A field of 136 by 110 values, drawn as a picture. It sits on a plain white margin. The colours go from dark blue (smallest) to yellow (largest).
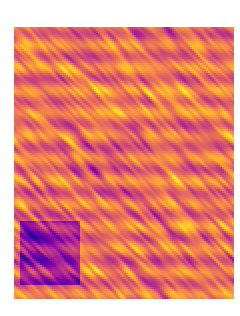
An odd patch, lower than its surroundings, sits in the bottom left. The ninth with the lowest average is the bottom left. Neither half mirrors the other. Stripes running across repeat 12 times from top to bottom.
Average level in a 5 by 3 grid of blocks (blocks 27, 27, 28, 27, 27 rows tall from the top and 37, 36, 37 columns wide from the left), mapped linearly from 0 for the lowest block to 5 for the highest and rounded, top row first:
444 | 455 | 434 | 144 | 044
